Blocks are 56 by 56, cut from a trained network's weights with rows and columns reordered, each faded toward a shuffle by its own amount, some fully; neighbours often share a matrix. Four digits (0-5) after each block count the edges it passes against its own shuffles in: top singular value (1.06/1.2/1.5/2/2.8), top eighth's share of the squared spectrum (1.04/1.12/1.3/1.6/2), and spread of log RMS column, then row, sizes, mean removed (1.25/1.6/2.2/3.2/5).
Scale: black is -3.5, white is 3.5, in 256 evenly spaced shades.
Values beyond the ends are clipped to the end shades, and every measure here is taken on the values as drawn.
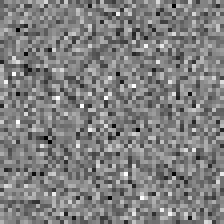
2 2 0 1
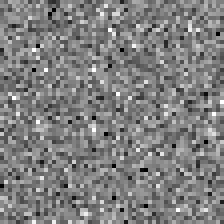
0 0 0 0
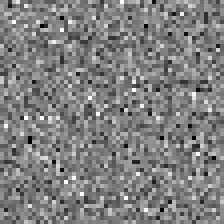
0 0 0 0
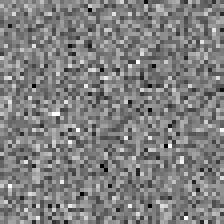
2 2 0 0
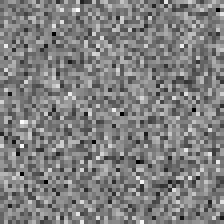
1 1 0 0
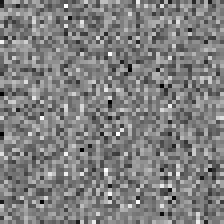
3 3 2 1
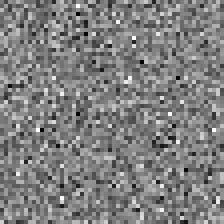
2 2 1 0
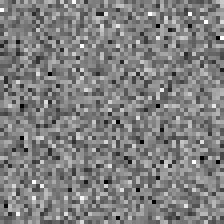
0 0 0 0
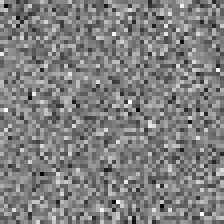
1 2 0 0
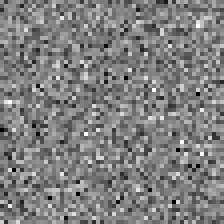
0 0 0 0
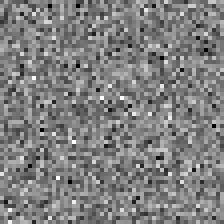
0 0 0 0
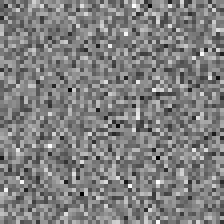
2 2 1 0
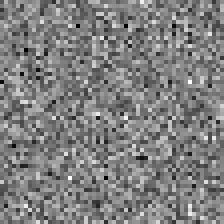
2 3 1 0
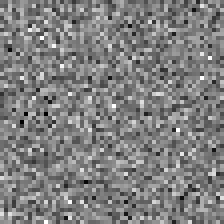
1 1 0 0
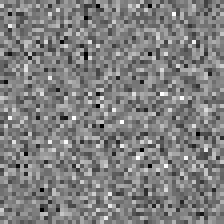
1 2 0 1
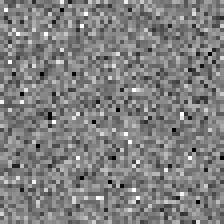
0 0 0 0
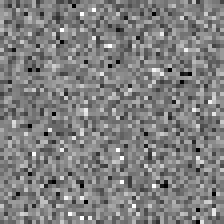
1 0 0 0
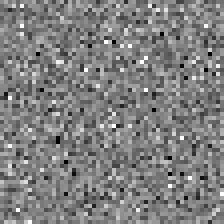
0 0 0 0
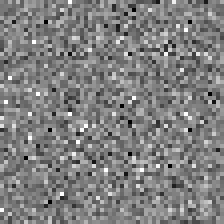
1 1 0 1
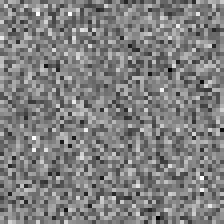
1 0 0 0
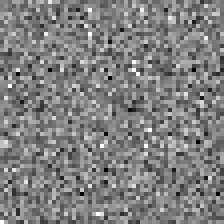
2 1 0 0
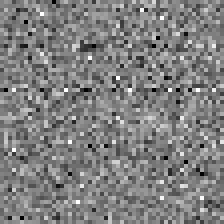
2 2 0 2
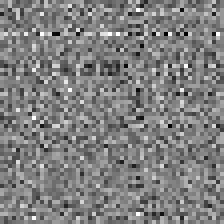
4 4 1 3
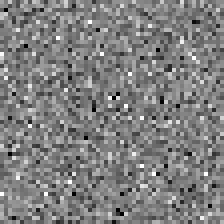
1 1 0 0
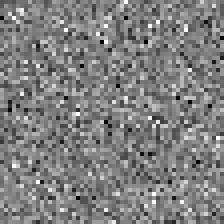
1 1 0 0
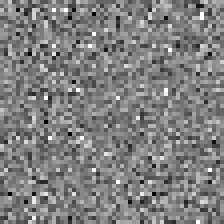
3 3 2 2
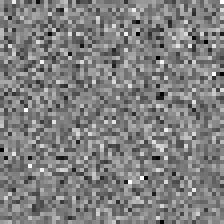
3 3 1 1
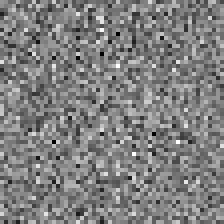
2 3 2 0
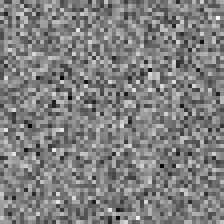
0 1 0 0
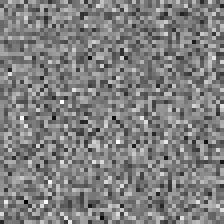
2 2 0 0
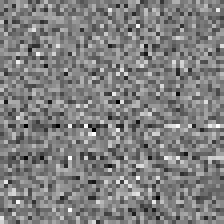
3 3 1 2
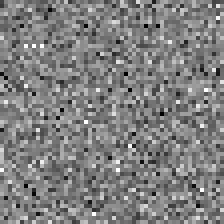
1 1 0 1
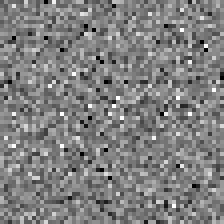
2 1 0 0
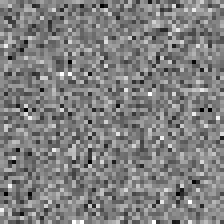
2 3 1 1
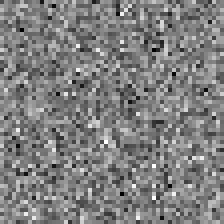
2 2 0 1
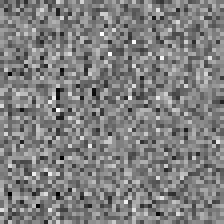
3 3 1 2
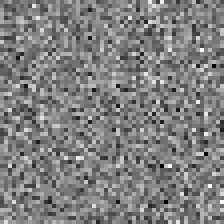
2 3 1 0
